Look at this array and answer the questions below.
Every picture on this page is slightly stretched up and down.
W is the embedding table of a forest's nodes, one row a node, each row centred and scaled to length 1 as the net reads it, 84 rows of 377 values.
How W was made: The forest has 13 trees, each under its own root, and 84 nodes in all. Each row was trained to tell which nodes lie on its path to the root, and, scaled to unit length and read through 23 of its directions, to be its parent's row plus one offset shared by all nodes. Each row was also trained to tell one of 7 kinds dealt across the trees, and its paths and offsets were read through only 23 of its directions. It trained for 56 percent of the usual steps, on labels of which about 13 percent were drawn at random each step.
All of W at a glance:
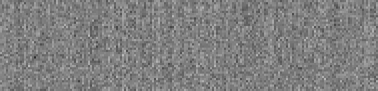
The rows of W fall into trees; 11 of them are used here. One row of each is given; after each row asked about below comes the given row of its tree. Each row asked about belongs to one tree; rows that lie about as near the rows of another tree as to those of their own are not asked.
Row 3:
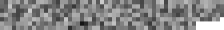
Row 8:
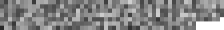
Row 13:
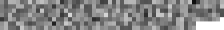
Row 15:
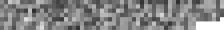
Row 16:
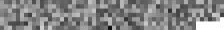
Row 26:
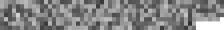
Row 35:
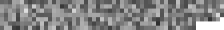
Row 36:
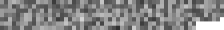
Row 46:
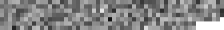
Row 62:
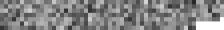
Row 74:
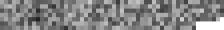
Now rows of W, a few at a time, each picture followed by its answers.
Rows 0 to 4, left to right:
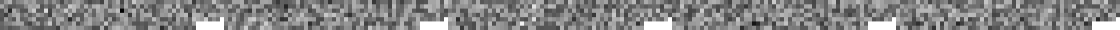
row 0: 13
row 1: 15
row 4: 16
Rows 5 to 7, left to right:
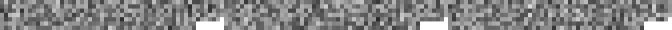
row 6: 8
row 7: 13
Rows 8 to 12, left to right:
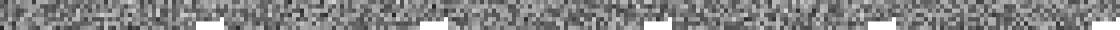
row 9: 46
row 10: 3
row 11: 16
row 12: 16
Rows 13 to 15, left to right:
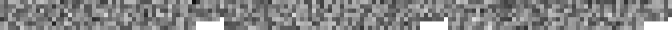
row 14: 35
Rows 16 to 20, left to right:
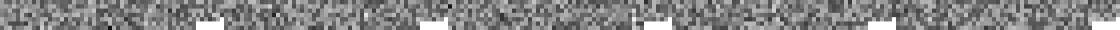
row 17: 74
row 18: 46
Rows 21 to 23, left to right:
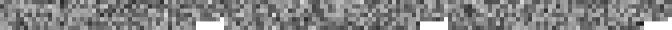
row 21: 46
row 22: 8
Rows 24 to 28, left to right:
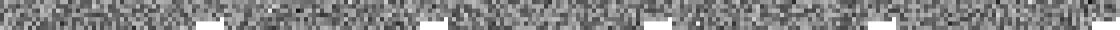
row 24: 3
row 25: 46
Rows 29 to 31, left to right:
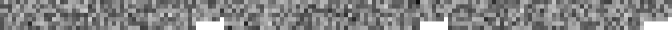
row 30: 62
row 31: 15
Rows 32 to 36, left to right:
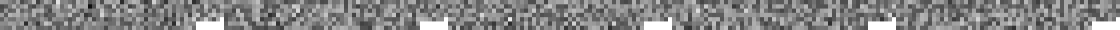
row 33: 13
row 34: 16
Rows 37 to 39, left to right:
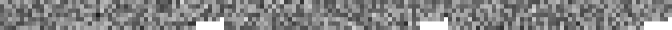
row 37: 46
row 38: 26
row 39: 3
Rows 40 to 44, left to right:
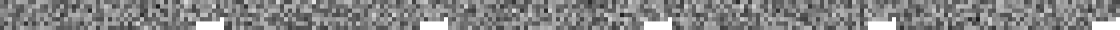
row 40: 16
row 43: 26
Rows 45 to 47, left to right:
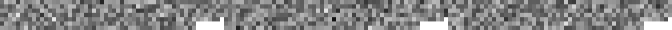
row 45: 13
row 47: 36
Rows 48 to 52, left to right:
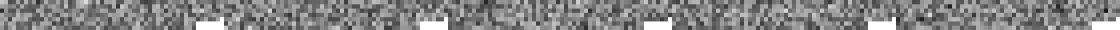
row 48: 74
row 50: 35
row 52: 13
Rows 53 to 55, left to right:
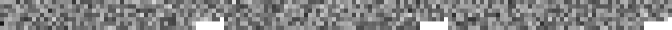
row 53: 13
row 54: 8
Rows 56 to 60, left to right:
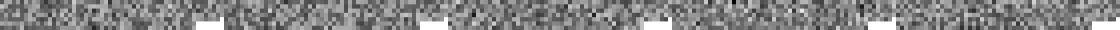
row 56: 15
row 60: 16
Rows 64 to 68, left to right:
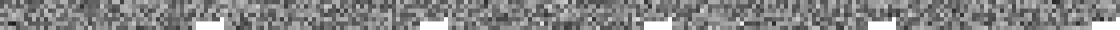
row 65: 46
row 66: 46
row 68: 15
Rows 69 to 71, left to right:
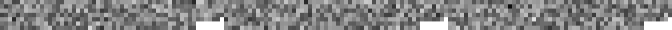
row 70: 62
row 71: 3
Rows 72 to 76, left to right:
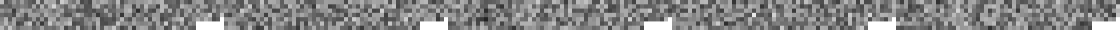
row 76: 62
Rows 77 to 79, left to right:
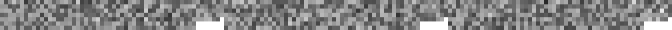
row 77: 36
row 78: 74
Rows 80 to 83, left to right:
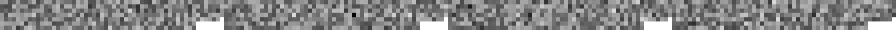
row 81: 13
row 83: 16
